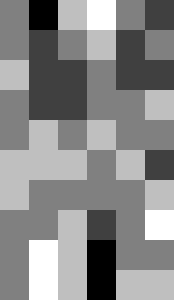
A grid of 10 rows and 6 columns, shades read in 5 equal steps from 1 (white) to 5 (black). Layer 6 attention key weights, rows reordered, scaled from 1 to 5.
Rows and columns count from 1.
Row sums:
18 19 21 19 16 15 16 16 17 15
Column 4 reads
1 2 3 3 2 3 3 4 5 5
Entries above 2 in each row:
4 5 5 5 4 2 4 4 4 2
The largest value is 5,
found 3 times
